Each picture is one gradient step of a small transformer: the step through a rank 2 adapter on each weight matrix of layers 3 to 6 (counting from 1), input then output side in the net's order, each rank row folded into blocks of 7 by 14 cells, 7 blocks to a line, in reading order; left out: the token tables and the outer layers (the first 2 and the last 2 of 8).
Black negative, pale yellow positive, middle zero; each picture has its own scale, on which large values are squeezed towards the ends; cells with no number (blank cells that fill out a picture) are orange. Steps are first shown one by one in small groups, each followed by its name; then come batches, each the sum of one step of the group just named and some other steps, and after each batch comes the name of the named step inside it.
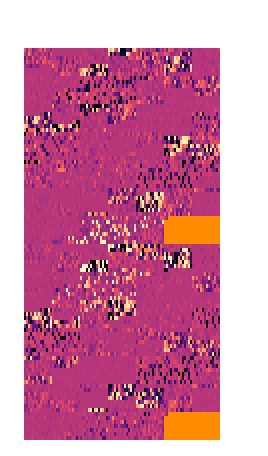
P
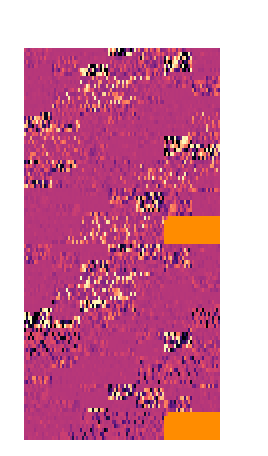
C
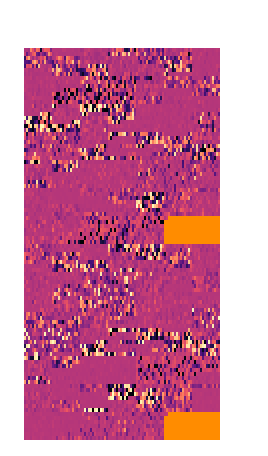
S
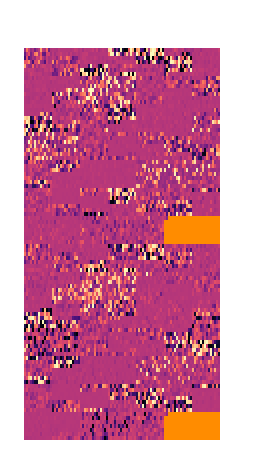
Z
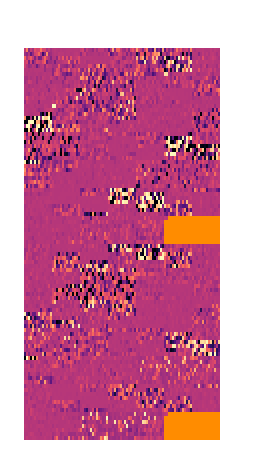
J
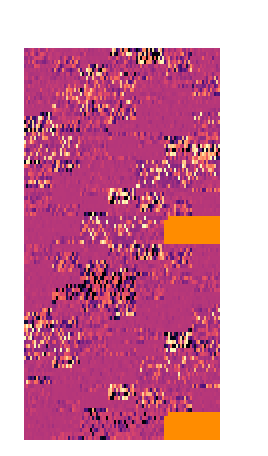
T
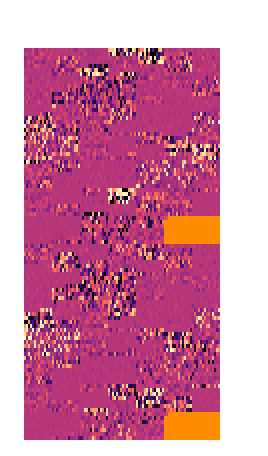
T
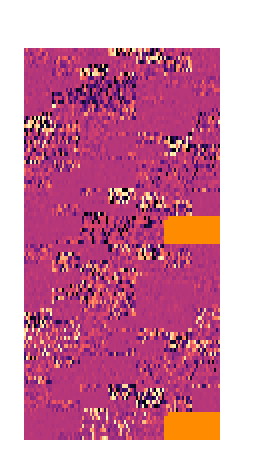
J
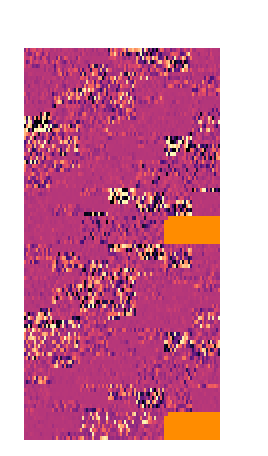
J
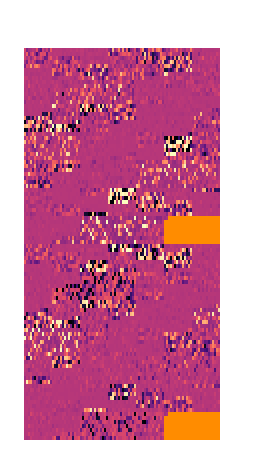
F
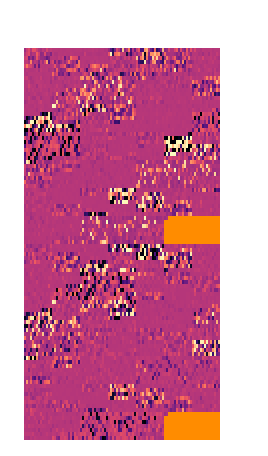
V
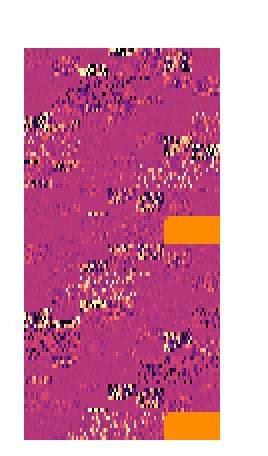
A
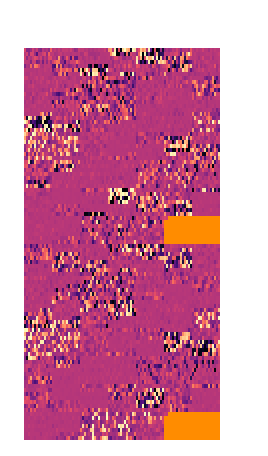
F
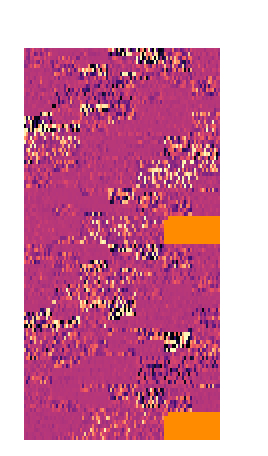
A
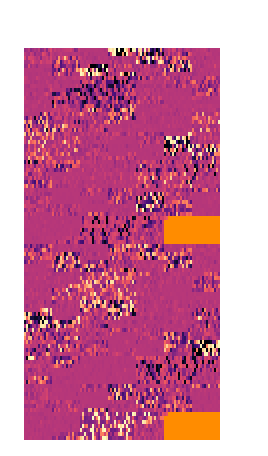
A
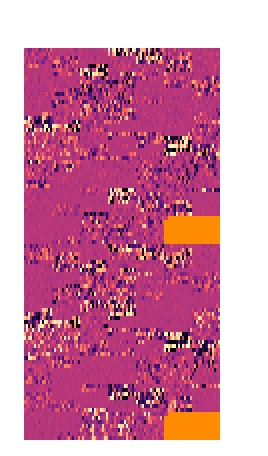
F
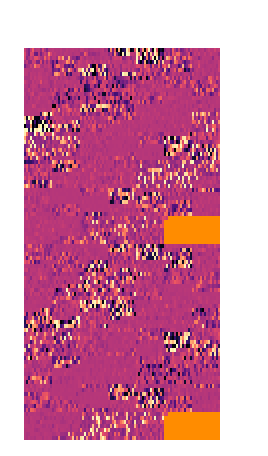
A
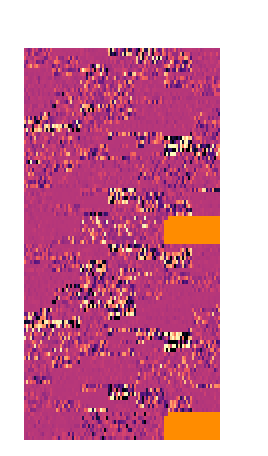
F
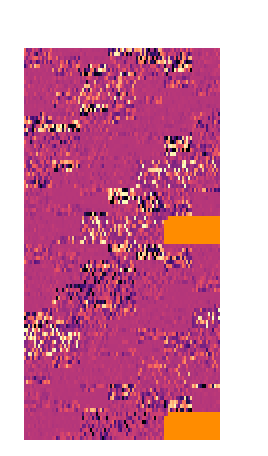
F
